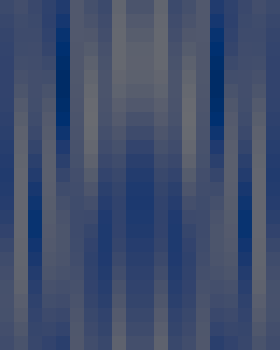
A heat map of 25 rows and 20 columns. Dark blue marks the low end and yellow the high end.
The centre is the calmest part. Streaks run downward. The ninth with the highest average is the top middle. It is mirror symmetric from left to right.
